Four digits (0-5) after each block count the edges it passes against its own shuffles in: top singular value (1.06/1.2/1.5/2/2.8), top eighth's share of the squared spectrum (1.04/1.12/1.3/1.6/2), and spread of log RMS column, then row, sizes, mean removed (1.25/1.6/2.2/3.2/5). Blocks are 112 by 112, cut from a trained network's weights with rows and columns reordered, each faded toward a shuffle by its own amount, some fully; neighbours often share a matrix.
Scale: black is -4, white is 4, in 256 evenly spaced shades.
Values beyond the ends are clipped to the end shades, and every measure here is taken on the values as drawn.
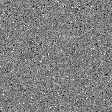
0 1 0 0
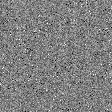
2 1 0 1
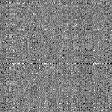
4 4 1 3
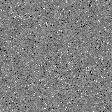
0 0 0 0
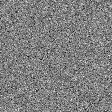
1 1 0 0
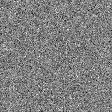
2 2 0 0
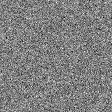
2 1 0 0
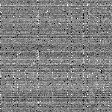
4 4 3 2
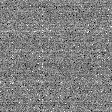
3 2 1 0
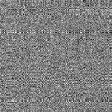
5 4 1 3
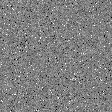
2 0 0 0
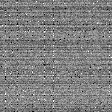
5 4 2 2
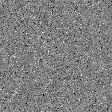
0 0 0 0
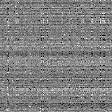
5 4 3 3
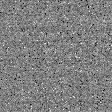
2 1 0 0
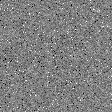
0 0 0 0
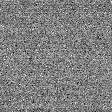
2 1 0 0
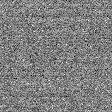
2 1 0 0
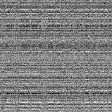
5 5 2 4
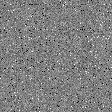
2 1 0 1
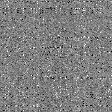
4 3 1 3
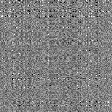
4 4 2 3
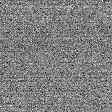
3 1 0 0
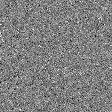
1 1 0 0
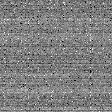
4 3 2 1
